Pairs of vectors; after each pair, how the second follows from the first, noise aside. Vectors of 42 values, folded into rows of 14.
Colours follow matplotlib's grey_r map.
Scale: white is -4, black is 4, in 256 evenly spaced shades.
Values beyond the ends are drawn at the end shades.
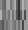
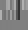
partly zeroed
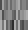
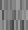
shrunk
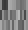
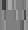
partly zeroed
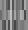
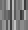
negated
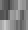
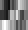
scaled up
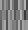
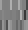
partly zeroed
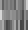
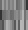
negated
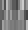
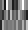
scaled up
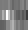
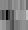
negated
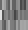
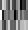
scaled up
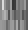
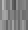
shrunk
